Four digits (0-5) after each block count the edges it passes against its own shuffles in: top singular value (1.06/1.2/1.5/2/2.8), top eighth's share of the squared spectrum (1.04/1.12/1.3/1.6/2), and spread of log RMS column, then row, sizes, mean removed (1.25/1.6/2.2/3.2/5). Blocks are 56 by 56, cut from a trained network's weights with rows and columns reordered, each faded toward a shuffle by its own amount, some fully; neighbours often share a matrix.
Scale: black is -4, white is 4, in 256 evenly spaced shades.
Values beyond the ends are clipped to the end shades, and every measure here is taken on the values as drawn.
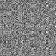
4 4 2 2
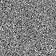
0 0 0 0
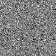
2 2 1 1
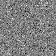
1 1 0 0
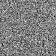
0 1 0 0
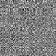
4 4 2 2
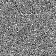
0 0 0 0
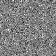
2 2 0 0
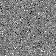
0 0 0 0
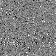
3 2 0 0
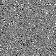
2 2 0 0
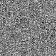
2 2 0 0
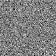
2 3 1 1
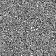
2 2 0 0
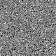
0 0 0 0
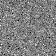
0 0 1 0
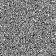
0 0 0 0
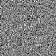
3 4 2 2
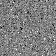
0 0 0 0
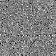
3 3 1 1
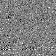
2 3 1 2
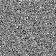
0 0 0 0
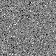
1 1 0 0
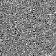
2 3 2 1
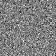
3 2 1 0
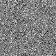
2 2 1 1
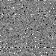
3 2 0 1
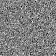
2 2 0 0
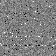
3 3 0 1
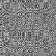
4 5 3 2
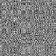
4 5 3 2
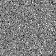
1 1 0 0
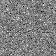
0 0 0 0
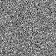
1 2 0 0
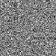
3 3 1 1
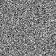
2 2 0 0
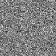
3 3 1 1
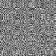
4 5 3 2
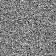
1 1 0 0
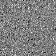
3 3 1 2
